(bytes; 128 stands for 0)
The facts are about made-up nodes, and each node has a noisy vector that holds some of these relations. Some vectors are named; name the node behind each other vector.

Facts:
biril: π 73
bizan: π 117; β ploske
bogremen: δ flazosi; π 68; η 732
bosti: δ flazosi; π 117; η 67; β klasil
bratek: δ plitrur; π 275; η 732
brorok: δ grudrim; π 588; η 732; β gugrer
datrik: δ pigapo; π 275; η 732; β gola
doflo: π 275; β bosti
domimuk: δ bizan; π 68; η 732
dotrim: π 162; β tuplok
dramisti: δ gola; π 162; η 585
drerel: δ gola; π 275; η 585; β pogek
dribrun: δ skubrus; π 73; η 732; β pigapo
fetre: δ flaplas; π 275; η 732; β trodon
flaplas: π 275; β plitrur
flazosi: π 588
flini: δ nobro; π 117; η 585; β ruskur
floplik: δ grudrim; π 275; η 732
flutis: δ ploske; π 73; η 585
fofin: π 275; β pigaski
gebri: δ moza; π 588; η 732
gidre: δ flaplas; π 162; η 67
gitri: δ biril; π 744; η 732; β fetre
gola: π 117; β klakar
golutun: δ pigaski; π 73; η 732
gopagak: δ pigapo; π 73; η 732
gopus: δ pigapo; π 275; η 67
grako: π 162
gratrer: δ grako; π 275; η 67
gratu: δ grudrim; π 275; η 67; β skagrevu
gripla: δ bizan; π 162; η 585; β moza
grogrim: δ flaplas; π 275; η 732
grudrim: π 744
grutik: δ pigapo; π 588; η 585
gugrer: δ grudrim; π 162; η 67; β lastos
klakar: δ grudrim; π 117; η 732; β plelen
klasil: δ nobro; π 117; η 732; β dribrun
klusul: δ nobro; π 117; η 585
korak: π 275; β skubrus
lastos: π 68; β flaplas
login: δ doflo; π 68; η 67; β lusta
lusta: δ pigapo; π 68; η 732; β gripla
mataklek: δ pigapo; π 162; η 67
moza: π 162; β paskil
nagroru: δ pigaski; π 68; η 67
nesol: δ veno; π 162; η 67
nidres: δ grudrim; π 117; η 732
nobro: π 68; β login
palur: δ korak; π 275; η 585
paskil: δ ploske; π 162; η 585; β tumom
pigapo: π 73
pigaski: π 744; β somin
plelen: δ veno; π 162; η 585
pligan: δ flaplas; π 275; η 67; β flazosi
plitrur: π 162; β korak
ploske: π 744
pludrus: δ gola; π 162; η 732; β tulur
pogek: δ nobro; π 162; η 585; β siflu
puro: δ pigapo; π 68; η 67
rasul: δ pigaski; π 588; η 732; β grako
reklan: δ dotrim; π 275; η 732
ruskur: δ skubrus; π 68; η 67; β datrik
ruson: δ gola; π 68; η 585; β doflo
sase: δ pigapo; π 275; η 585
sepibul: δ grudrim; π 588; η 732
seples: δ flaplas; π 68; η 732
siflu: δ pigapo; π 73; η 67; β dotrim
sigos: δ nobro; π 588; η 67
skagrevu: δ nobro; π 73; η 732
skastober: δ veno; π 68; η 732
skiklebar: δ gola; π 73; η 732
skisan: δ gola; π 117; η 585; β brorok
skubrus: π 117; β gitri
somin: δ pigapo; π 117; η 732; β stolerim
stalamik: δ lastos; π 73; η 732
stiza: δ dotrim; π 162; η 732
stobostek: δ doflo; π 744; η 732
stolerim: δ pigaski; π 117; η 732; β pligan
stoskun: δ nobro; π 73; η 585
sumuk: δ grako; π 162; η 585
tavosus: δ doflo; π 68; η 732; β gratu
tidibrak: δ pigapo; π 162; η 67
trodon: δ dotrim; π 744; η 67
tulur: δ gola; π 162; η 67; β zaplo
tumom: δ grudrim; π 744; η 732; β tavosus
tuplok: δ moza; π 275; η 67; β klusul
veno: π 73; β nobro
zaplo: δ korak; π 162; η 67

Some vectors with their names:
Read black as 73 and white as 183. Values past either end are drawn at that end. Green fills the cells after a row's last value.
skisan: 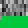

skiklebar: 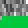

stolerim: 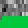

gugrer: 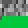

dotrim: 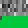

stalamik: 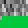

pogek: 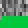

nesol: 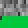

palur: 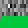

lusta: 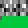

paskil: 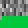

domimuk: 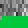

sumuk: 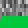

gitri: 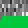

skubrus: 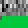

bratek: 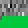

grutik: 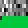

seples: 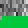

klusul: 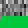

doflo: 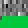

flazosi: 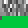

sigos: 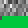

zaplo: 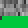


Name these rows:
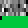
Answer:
datrik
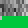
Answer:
tavosus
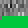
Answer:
fetre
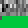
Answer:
bizan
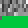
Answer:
plitrur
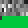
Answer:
trodon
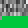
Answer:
veno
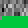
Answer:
ruskur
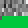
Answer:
stiza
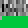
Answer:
nobro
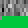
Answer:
login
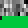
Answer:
puro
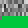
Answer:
gebri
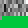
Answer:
brorok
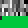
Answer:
siflu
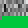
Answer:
rasul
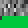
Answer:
gratrer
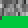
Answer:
tulur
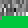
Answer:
tumom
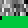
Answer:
gopus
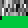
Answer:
pigapo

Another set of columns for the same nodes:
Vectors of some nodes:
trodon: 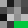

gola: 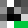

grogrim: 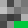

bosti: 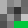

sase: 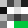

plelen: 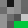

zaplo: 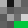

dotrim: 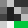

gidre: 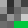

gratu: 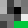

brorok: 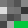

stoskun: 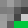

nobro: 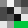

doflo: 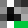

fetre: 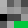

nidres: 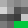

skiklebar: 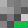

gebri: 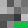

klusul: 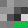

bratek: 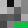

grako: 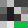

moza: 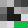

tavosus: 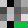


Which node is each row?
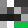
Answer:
skubrus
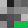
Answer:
pludrus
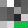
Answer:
biril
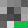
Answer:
fofin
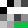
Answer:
lusta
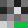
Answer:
lastos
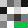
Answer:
grutik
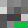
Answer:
sepibul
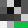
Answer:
grudrim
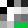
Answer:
puro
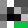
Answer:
flazosi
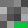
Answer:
drerel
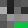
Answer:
gugrer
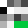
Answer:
gopagak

